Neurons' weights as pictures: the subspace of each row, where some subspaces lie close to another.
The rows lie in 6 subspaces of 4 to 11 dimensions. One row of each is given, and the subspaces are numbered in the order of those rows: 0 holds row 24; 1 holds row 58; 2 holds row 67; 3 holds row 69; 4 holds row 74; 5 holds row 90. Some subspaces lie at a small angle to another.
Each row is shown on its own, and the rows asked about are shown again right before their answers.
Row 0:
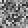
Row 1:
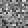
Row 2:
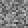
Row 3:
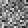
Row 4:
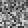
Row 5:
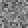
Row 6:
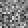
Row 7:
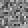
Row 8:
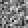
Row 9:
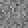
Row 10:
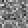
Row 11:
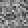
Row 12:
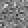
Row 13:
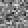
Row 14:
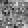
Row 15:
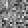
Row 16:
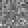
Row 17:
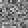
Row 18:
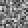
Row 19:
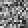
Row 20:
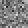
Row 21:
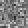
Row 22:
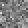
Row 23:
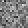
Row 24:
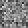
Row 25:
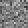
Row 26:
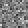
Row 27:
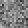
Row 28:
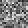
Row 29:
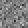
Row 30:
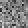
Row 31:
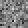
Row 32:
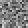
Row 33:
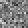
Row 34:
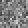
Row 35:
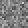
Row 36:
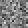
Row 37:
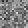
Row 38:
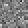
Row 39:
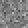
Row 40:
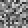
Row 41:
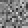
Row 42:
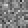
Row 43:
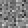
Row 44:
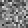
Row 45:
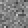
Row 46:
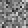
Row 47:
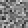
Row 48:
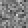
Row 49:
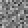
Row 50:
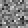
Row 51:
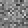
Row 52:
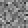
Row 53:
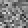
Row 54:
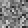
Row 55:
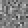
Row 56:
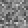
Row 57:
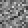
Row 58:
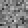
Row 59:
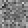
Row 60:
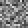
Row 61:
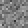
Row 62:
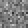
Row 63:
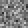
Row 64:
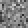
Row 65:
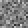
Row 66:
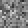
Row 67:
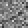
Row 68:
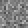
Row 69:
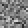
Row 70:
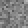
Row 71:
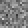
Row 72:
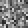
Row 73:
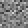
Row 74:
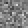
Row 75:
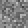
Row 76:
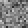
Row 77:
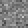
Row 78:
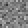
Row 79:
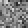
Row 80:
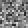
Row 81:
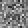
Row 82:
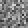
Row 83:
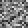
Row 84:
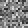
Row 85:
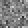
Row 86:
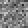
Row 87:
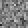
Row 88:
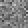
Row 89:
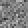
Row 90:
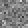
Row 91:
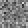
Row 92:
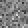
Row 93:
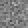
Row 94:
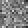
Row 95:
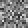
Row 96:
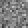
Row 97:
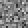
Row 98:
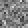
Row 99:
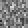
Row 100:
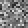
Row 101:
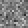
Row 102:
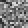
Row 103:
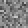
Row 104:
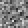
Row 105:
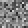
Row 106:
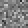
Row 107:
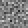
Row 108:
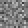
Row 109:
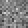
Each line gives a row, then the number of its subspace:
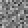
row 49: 2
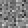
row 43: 5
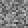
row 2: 5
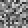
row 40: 3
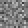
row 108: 3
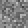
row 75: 3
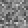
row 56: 5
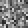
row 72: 2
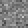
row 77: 5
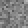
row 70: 2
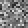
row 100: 3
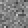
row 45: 3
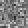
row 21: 3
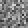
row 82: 3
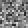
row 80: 4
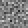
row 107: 4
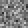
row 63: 3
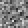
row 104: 0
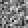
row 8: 0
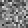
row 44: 0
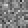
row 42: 1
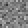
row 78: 2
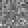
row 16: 2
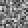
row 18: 2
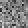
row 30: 4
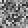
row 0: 2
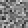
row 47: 3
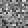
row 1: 4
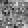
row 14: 3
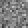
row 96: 1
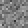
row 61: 0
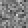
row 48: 3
